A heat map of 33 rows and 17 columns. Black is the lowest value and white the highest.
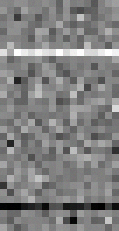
A few values lie far out on both sides of the bulk. On average the colour sits 50% of the way up the scale. Rows 8 and 30 stand out from the rest.
